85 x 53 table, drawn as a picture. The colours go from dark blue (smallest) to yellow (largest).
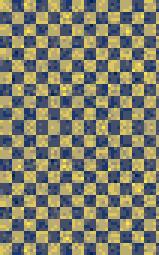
Mirror symmetry: top to bottom. Histogram: two levels. Grain: checkered. Odd rows or columns: none. Slope: none.
